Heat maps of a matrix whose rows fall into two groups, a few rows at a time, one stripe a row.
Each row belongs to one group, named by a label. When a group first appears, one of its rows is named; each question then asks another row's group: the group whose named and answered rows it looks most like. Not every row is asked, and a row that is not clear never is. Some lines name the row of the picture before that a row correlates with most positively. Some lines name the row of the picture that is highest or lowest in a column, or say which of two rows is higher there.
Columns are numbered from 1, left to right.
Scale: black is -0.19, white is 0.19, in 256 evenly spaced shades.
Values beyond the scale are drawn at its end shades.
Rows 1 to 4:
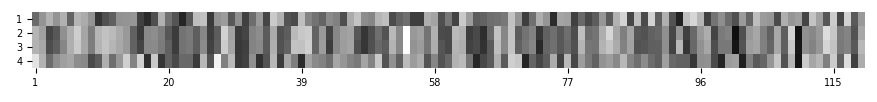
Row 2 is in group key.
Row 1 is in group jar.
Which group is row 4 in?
key
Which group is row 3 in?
key
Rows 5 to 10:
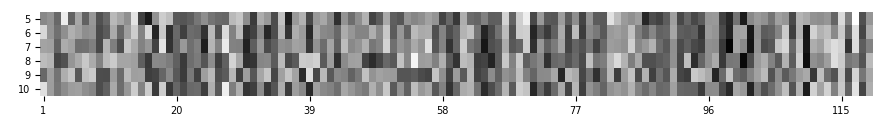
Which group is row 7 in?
key
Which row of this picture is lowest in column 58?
5
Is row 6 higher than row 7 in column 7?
Yes
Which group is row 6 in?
key
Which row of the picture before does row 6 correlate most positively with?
4
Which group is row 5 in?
key
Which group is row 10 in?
key
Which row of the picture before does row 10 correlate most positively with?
4
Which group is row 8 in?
key
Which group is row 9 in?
jar
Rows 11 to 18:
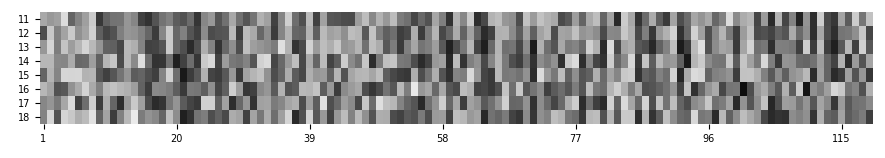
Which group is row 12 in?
jar
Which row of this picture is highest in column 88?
11
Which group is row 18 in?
jar
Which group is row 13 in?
jar
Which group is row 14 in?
jar
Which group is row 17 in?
jar
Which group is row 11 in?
jar
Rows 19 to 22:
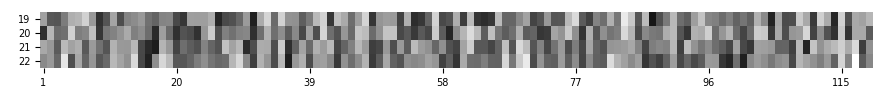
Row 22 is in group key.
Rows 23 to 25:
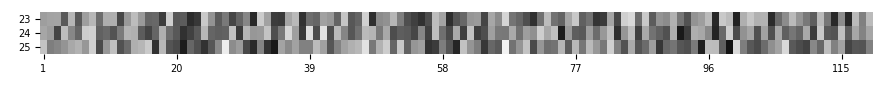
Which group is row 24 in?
jar
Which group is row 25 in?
key
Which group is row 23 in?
jar
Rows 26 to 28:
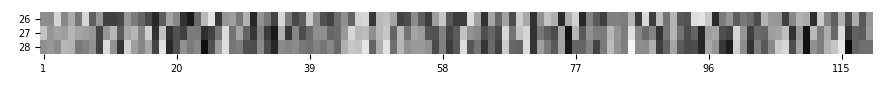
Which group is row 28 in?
key
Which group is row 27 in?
key
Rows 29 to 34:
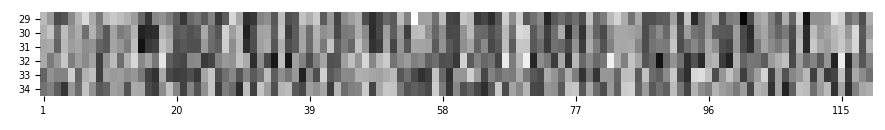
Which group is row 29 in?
key
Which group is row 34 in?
jar
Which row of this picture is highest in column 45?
32
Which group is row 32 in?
key
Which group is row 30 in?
key
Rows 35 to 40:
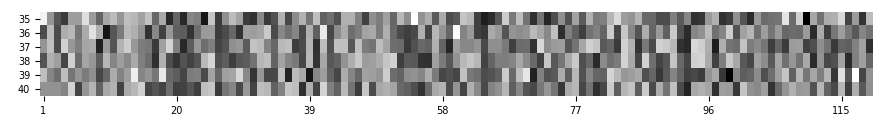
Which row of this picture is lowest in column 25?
37
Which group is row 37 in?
jar
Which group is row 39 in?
key
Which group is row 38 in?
jar
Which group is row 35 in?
key
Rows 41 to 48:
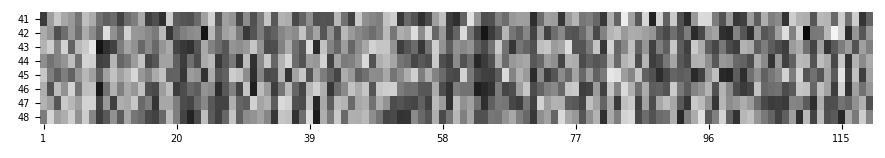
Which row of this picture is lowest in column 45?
41
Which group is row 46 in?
jar
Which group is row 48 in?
jar
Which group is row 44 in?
jar
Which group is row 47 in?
jar
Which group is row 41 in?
jar
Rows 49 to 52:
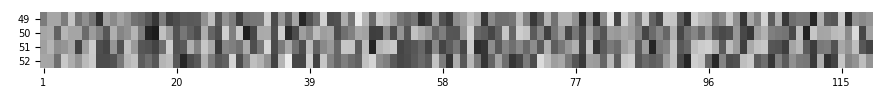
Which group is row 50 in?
key
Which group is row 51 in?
jar
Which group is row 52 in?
jar
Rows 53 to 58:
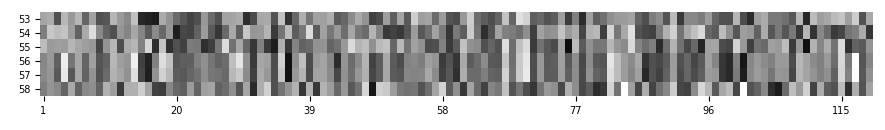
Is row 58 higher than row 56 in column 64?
No
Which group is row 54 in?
jar
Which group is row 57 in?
key
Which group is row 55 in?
key
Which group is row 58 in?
jar
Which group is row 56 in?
key
